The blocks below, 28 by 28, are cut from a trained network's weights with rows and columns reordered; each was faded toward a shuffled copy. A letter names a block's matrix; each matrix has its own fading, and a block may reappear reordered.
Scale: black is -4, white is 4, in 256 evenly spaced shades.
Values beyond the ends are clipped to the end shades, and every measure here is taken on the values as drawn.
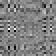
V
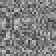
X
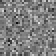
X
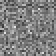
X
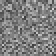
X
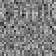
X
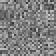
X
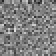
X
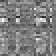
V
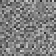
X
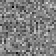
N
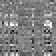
V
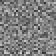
X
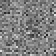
N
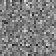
N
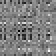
V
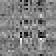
V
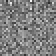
N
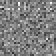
N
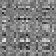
V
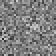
N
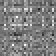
V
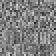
X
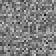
X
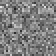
X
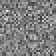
X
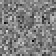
N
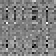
V
